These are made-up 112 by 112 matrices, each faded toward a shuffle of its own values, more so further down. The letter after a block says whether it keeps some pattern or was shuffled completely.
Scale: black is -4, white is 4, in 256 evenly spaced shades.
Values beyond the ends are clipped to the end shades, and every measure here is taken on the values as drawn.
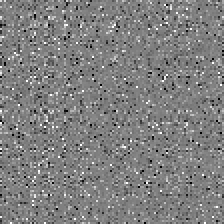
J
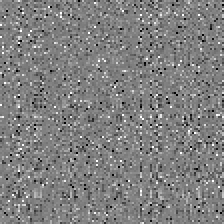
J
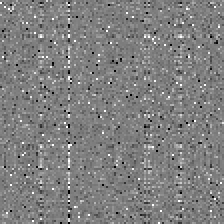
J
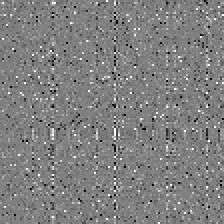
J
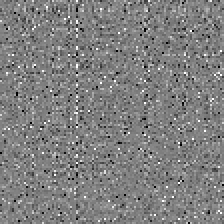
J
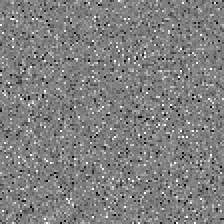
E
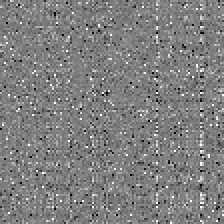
J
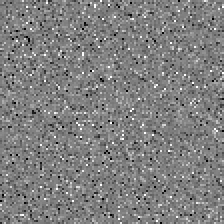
E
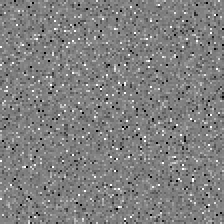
E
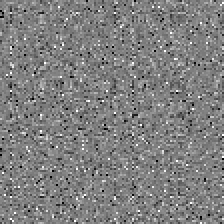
J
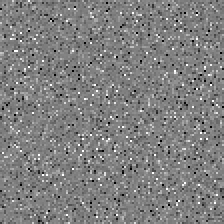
E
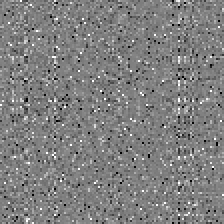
J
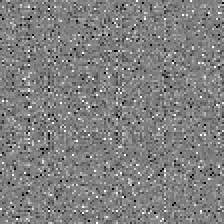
J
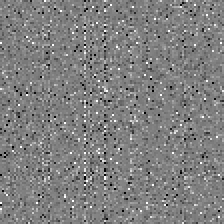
J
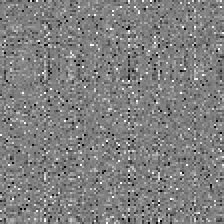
J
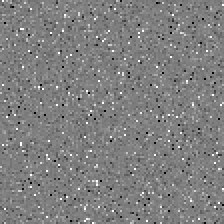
E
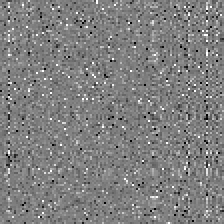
J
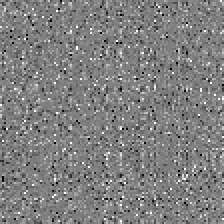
J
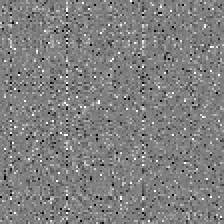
J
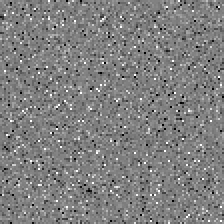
E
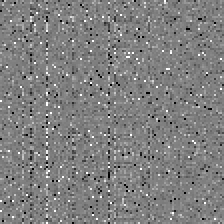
J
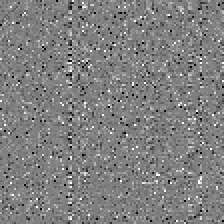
J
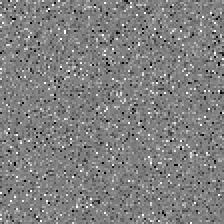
E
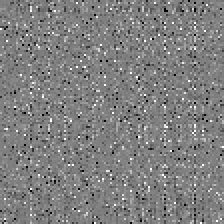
J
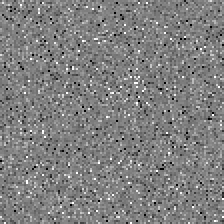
E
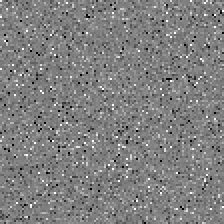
E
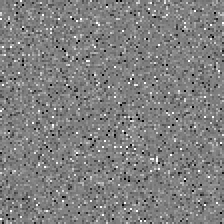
E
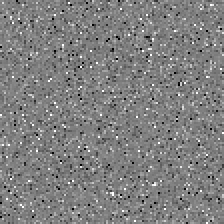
E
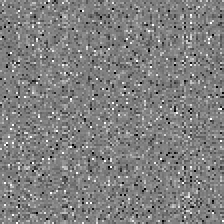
J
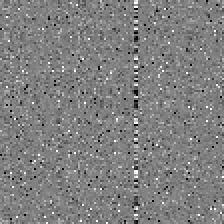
J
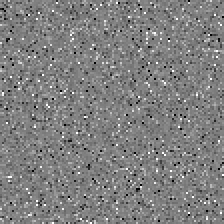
E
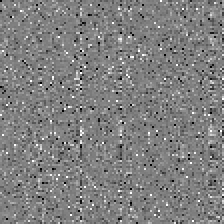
J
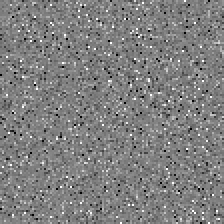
E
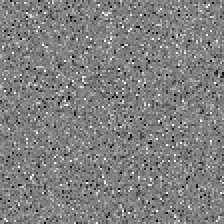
E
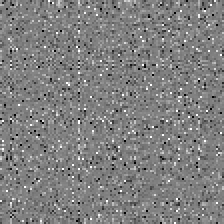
J
